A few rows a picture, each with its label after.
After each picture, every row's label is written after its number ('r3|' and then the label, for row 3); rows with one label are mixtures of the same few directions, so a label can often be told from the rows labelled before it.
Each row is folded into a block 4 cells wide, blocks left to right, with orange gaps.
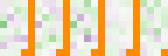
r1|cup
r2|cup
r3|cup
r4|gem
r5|cup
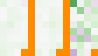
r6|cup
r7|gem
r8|cup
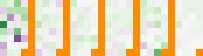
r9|cup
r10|gem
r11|cup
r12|gem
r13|gem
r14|cup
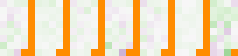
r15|gem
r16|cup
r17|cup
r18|gem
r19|cup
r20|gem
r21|gem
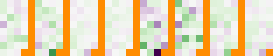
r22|cup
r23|gem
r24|gem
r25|gem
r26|gem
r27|cup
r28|gem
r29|gem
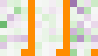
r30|cup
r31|cup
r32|cup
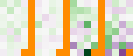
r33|cup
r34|cup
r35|gem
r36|gem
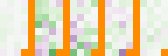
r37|gem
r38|gem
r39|gem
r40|gem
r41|cup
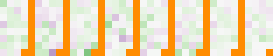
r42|cup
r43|gem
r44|gem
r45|cup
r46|gem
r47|gem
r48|cup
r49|cup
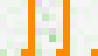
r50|gem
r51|cup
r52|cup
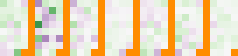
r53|gem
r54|cup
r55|cup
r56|gem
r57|gem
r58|gem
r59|cup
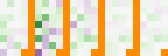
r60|gem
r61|gem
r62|cup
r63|cup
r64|cup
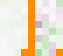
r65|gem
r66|gem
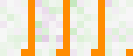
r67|cup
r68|cup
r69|cup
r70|cup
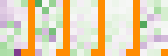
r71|gem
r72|cup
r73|gem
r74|gem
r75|cup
